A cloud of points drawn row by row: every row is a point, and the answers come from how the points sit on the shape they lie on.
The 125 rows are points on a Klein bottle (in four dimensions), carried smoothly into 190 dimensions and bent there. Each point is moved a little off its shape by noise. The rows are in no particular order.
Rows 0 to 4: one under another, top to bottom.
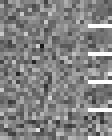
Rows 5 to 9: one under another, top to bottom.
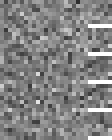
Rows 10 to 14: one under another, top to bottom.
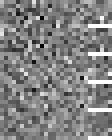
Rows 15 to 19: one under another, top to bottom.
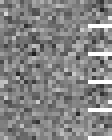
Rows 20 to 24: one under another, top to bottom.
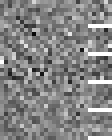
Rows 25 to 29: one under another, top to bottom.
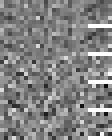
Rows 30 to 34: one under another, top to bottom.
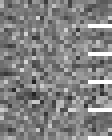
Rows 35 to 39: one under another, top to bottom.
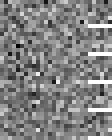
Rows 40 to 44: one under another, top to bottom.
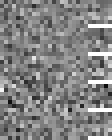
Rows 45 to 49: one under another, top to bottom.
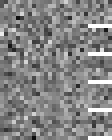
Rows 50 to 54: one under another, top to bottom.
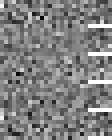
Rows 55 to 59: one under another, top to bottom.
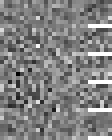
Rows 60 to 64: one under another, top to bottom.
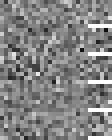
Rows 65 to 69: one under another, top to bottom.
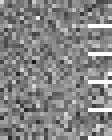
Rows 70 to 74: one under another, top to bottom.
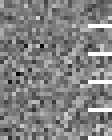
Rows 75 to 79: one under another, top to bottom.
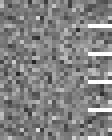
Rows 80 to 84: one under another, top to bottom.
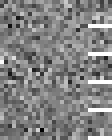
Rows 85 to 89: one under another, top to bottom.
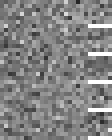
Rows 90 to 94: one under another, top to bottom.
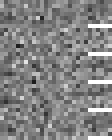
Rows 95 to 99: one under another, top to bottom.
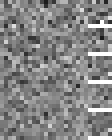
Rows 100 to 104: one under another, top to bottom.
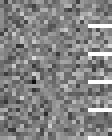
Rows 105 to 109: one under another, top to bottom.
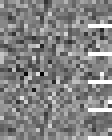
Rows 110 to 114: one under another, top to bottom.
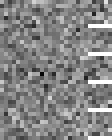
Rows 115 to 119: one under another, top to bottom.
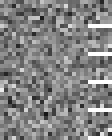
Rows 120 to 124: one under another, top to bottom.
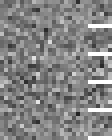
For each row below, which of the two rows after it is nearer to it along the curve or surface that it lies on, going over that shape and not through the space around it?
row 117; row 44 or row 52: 44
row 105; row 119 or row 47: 119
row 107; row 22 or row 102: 22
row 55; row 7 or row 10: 7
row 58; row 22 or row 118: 22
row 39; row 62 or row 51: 51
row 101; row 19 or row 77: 19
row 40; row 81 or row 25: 81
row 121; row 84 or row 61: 84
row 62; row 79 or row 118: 79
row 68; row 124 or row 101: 124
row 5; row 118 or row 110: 110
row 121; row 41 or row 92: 41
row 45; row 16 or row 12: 12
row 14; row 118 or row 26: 26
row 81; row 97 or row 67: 97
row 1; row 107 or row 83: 107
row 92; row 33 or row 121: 33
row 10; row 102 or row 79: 79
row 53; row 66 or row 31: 31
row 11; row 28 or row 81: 28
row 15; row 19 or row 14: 19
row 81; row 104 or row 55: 55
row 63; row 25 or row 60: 25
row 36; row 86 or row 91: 86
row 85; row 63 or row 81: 81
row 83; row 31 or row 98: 31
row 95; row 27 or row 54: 54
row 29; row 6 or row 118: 118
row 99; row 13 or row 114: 114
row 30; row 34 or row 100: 34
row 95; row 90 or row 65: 90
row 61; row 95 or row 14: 95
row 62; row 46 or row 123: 123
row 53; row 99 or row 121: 121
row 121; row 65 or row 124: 65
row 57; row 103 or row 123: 103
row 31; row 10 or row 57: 57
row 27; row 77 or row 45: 45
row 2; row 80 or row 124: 80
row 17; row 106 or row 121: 106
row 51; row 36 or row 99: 99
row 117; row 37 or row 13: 13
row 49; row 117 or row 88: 117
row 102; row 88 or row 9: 9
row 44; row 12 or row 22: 12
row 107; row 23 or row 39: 39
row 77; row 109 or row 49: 49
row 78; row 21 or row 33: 33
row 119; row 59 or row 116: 59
